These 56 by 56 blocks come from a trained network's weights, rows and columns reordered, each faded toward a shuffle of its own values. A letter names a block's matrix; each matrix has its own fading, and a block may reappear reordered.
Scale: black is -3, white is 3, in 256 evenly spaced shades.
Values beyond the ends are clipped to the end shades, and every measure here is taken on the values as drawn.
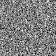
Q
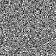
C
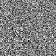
C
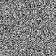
C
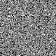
Q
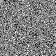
Q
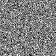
Q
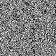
Q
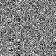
C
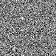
Q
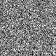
Q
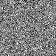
Q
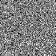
C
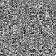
C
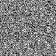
C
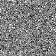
Q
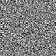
C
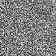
C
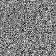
Q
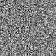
C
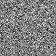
Q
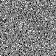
Q
